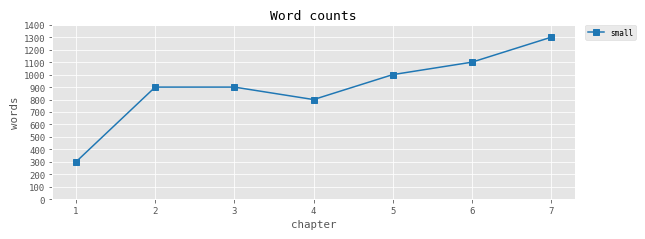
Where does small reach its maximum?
7
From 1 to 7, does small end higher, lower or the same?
higher
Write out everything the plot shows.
Title: Word counts
x-axis: chapter, ticks 1 2 3 4 5 6 7
y-axis: words, ticks 0 100 200 300 400 500 600 700 800 900 1000 1100 1200 1300 1400
Legend: small
Values:
small: 300 900 900 800 1000 1100 1300
